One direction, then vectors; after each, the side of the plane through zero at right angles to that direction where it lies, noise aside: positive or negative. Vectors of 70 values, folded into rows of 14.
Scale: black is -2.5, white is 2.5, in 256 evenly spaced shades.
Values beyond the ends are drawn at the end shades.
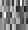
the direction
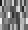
negative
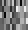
negative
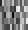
negative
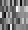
negative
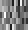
positive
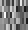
positive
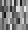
negative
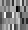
positive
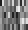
negative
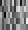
negative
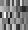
positive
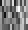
negative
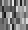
negative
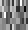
positive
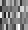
negative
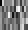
negative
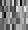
negative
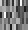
positive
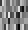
positive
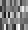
negative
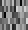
negative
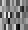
positive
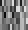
negative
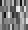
negative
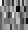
positive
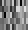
negative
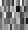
positive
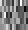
positive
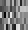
negative
